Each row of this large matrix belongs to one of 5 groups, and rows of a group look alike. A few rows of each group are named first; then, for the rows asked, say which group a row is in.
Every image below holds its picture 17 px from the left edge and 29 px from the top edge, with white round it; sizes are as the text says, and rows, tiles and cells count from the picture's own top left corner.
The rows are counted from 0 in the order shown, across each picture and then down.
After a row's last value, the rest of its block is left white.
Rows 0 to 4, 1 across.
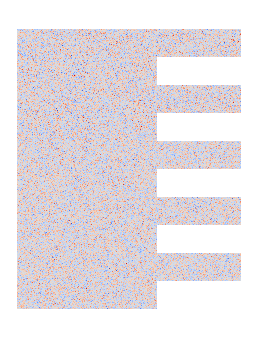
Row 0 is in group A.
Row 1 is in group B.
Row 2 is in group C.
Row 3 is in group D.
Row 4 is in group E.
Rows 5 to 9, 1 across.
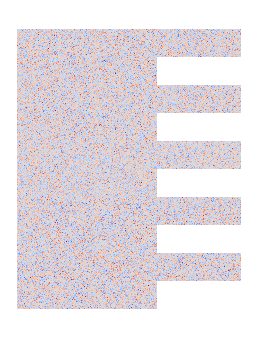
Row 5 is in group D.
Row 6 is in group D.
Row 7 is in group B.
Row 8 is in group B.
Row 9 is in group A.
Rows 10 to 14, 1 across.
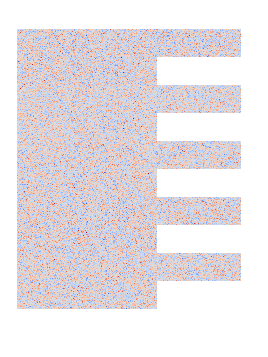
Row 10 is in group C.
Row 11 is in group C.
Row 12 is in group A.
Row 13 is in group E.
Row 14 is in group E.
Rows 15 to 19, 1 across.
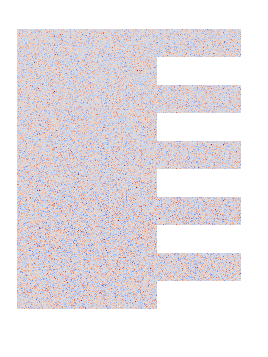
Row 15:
B
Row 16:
E
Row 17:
E
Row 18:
E
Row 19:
D
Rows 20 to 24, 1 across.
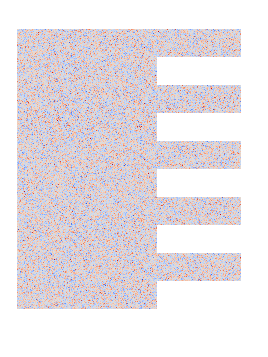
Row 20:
D
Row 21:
B
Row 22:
A
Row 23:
C
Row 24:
D
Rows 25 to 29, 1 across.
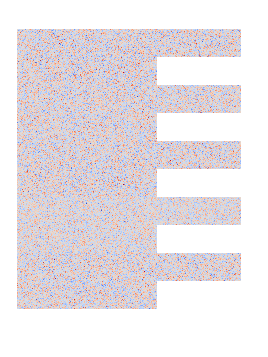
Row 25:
C
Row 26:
D
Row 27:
C
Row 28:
E
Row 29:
D
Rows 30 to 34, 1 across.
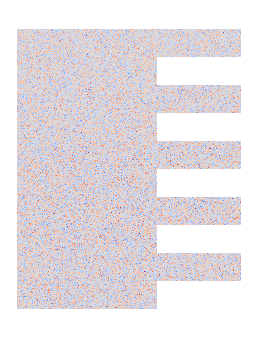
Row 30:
E
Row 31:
A
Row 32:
C
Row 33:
D
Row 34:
B
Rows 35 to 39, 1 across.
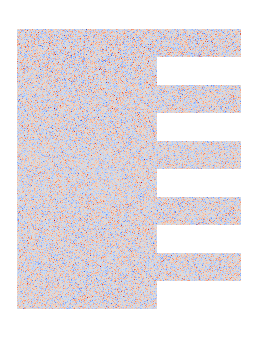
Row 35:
D
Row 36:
A
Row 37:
B
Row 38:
A
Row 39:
C
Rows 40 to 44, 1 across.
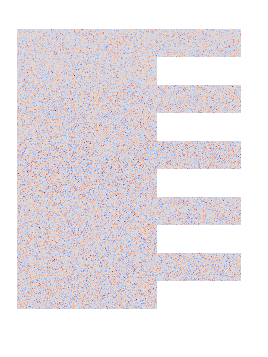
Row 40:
A
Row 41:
D
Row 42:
C
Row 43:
E
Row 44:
E
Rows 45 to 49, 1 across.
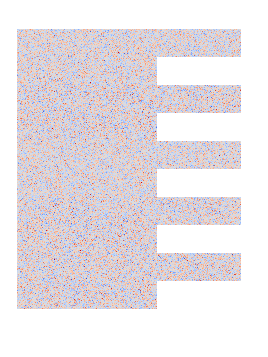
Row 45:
E
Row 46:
D
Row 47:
B
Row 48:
C
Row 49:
D
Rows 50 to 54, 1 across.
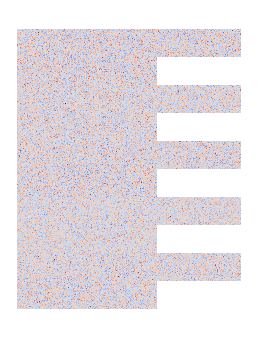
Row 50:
D
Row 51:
D
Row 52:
E
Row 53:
C
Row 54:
E
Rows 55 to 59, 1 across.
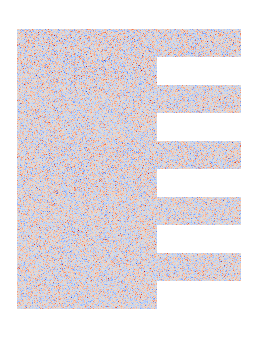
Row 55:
D
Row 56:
B
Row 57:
D
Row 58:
E
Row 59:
B
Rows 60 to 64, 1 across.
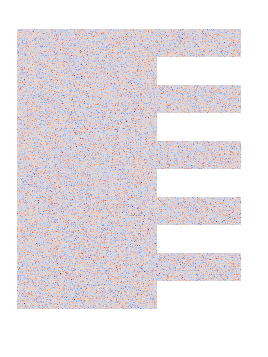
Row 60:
A
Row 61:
C
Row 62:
B
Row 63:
D
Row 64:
A
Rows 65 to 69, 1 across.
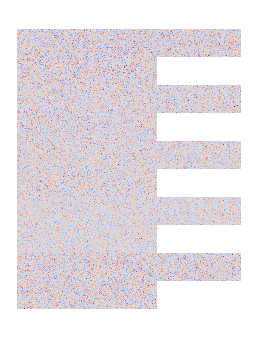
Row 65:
C
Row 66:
B
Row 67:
E
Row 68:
B
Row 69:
D
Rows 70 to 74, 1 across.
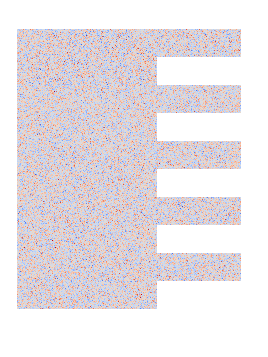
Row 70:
E
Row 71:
E
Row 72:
C
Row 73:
A
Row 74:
B
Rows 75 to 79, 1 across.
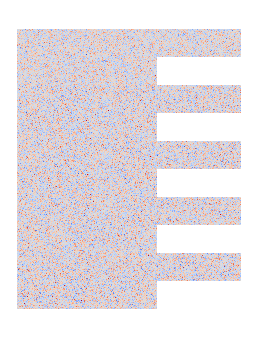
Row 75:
D
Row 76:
B
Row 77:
B
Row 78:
C
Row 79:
A
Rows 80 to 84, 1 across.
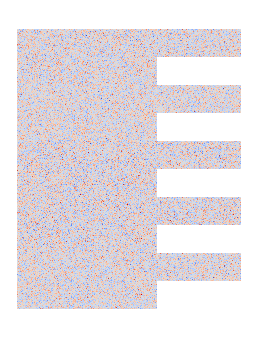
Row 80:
B
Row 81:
E
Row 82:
C
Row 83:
B
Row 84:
B
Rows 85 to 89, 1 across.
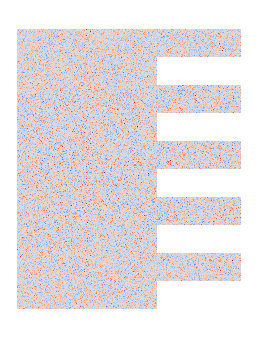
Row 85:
C
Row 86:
A
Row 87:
C
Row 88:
B
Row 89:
C
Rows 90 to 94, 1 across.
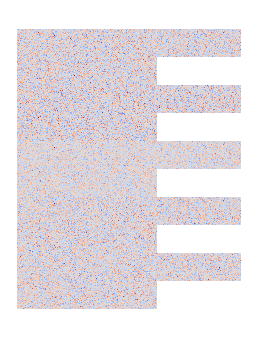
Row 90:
E
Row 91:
B
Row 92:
E
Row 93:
E
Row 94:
C
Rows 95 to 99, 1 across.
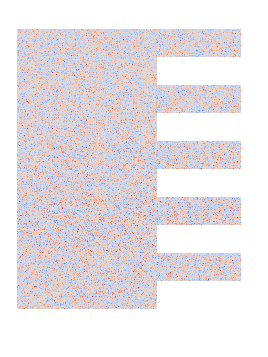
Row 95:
A
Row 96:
A
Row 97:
B
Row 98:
B
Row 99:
C
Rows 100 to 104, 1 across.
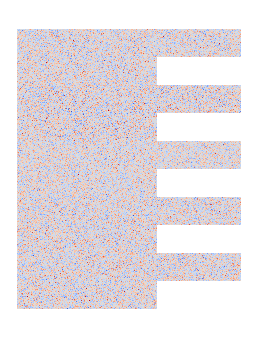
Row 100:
C
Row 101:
C
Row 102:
E
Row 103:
C
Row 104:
A
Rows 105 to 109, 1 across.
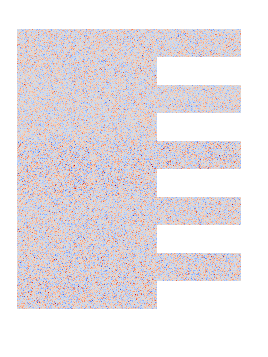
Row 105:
D
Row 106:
E
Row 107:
C
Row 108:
C
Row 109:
E
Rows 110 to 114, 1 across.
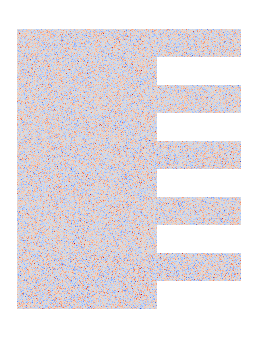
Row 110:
B
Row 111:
D
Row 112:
B
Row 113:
A
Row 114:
B
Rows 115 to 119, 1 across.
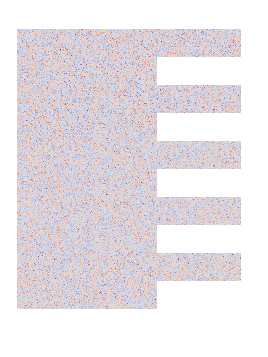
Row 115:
A
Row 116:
B
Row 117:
B
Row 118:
B
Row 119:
D
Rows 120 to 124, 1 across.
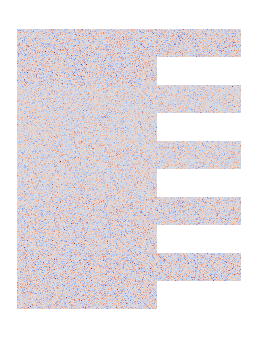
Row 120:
A
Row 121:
D
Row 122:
A
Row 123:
A
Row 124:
D
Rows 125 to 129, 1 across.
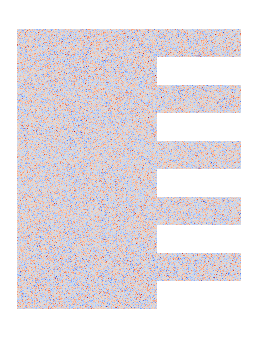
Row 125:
D
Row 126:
A
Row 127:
D
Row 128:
E
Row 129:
B
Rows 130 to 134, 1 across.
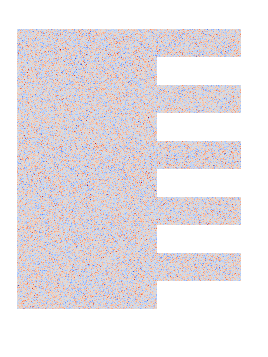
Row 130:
A
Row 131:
A
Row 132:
B
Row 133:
C
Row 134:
C
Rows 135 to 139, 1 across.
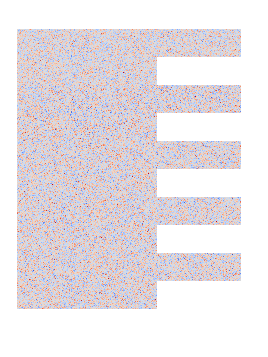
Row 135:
C
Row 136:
C
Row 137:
A
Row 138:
D
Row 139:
D
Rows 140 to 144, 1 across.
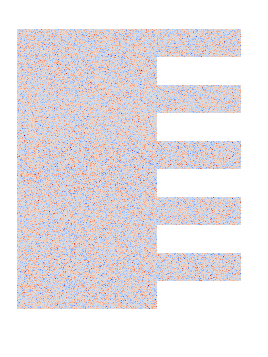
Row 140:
B
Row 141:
A
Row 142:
D
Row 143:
D
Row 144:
D
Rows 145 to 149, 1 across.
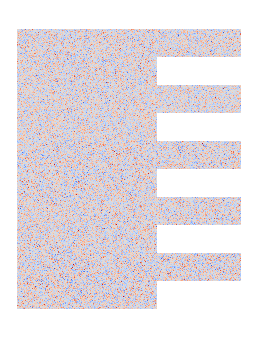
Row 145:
D
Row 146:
E
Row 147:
A
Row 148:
E
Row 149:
C
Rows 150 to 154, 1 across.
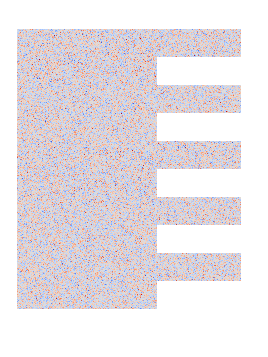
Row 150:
E
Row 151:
C
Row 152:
D
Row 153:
B
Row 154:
B
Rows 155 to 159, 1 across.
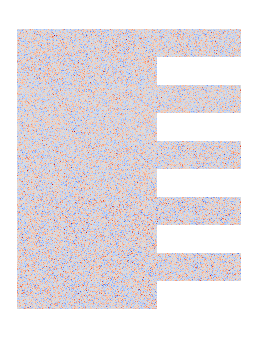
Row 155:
E
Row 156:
A
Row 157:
A
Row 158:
A
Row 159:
D
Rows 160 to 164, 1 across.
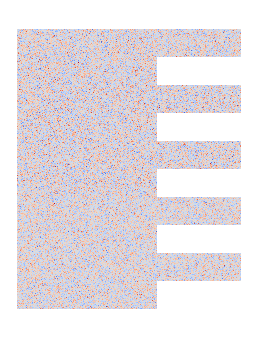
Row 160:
E
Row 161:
B
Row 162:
D
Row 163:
E
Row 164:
B
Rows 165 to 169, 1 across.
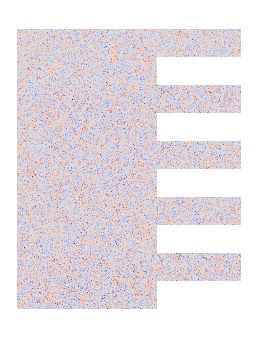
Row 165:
E
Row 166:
C
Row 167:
C
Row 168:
A
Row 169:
E
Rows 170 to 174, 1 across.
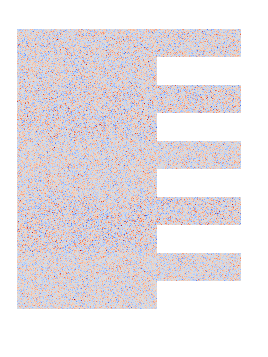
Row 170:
A
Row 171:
D
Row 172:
E
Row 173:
C
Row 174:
A
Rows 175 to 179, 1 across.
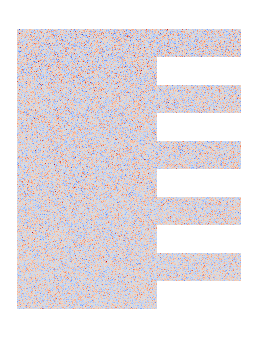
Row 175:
B
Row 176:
B
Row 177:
A
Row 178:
C
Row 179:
B
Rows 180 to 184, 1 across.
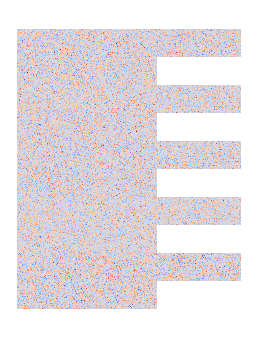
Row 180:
A
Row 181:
E
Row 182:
B
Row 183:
E
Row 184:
A
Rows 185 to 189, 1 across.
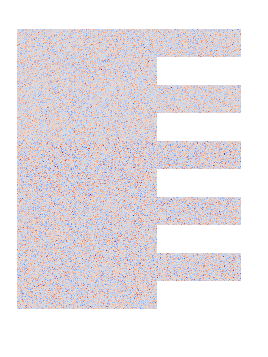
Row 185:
D
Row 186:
C
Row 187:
B
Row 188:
C
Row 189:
B
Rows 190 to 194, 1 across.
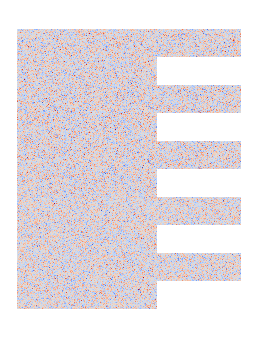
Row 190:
A
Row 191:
D
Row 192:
D
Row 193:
E
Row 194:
D
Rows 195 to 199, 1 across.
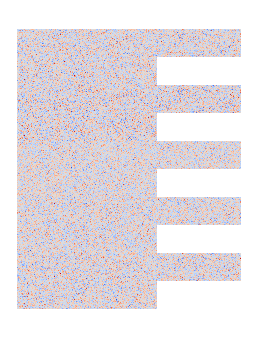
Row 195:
A
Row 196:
A
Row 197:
C
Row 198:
D
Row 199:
A
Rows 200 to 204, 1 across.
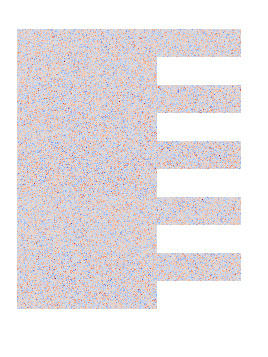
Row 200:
E
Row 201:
D
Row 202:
C
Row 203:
A
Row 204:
D
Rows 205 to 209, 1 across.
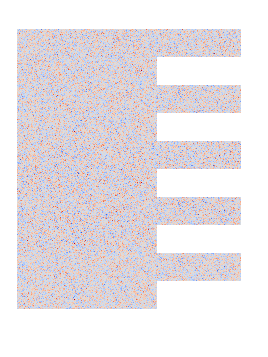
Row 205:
B
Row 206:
A
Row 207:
B
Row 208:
A
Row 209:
A
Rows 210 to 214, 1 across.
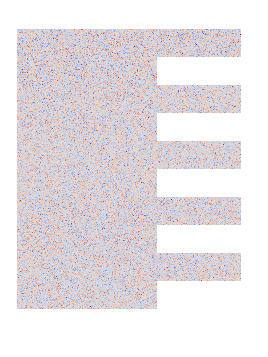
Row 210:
A
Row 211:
D
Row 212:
E
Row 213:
C
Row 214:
B
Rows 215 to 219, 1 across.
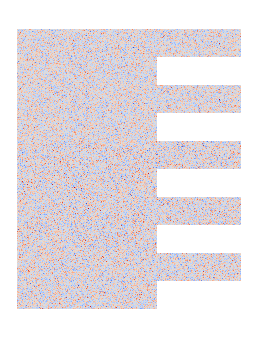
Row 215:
C
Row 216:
C
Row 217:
A
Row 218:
C
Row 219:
B
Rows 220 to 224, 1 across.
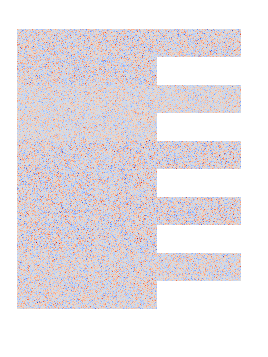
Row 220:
D
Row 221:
D
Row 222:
B
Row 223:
B
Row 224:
E
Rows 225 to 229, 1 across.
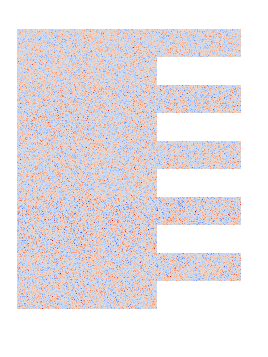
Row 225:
C
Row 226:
B
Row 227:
B
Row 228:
A
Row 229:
A
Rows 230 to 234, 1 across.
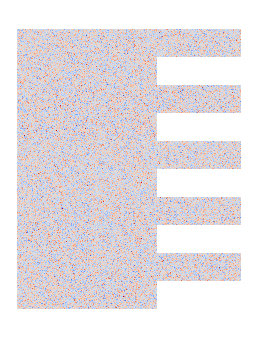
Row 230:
E
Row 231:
A
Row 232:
B
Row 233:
B
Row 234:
C
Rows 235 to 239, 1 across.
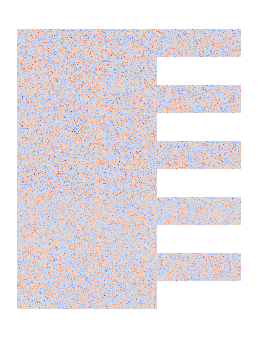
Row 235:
D
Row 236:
A
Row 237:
B
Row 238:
D
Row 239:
E
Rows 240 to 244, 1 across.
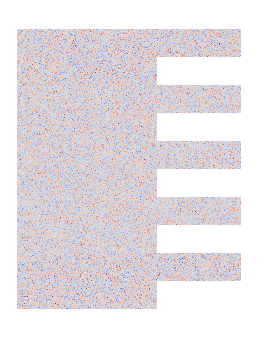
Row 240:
C
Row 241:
E
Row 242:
B
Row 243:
A
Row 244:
A
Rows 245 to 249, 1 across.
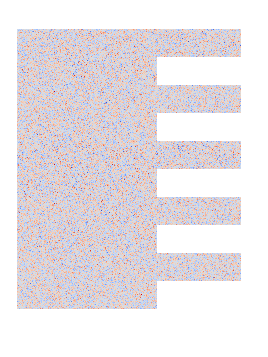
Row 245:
A
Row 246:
E
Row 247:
A
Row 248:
E
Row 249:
B
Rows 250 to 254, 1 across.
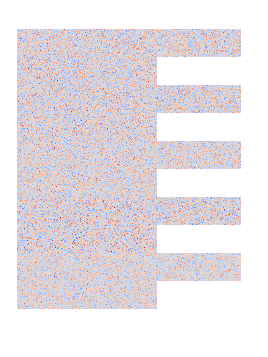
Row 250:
E
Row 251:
A
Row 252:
E
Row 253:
A
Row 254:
A
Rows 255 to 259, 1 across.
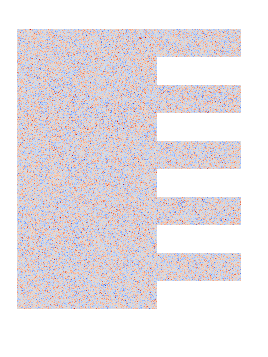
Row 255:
E
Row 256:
C
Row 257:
C
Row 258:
A
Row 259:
D
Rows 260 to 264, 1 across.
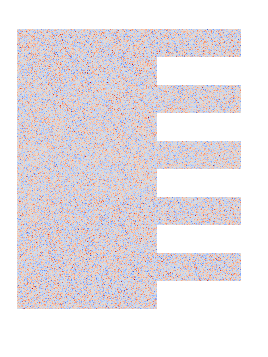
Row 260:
B
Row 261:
A
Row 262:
B
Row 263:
B
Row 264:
C
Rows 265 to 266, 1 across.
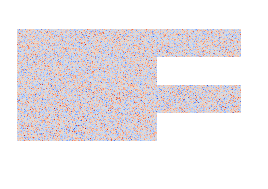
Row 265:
B
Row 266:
A
